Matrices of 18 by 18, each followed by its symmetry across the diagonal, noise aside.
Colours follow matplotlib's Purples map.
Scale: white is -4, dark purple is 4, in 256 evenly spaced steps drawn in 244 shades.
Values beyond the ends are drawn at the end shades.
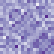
symmetric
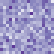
neither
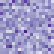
neither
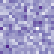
neither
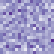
neither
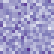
antisymmetric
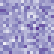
neither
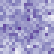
symmetric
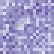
symmetric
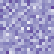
symmetric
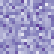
neither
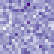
antisymmetric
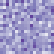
antisymmetric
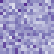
neither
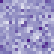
symmetric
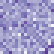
symmetric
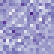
symmetric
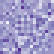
antisymmetric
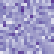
antisymmetric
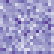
antisymmetric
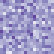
neither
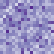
symmetric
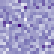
antisymmetric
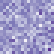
symmetric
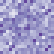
symmetric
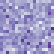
antisymmetric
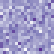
neither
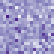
antisymmetric
